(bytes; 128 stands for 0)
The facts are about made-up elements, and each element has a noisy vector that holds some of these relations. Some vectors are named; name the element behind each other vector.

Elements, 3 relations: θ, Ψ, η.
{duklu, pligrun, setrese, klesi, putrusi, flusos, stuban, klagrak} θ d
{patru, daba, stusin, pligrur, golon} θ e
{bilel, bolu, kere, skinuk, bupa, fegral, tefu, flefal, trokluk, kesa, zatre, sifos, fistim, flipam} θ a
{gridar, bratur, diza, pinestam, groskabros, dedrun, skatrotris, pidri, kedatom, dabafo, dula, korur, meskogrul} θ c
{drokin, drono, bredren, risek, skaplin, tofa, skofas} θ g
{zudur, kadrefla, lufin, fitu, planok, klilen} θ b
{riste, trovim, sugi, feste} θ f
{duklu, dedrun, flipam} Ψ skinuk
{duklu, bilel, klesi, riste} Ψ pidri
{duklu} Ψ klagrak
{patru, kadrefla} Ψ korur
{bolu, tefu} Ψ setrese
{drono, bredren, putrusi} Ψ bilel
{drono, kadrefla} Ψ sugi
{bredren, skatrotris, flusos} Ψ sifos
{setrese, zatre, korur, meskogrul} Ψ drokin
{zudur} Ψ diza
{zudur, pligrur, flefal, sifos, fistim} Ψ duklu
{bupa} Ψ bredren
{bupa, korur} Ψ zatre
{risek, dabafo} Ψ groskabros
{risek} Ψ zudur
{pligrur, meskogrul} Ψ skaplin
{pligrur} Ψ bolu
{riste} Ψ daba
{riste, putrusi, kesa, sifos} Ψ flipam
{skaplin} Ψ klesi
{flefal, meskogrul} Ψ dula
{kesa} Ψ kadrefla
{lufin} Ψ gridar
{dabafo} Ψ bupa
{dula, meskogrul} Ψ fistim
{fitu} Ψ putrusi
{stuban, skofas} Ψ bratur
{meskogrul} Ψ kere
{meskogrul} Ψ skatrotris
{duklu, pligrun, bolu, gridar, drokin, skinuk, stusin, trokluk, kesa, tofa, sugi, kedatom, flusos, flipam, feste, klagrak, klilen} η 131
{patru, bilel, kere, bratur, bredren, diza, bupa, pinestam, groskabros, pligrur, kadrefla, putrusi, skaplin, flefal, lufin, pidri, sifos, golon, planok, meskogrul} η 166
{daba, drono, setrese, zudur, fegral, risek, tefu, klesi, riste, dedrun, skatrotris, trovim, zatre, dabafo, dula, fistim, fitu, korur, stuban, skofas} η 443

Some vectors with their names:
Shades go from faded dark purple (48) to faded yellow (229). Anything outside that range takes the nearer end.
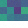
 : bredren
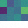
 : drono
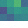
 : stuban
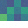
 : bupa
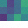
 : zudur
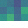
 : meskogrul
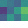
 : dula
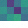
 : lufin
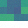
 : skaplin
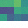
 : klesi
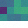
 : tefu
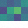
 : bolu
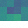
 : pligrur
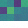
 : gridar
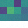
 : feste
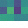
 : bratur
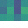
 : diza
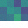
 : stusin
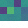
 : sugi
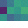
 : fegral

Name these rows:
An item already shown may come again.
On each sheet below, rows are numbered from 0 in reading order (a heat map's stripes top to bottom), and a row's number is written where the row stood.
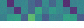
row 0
kadrefla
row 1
bupa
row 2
kadrefla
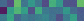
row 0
zatre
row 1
tofa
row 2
klilen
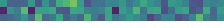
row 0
skatrotris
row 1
korur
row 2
klesi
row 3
flefal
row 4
trovim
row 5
flusos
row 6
flusos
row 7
kere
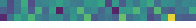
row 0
zudur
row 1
kere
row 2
riste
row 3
putrusi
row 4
korur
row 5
duklu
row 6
bilel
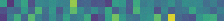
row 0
fitu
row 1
kere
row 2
setrese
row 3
sifos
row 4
pidri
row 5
golon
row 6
bilel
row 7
patru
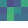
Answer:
drokin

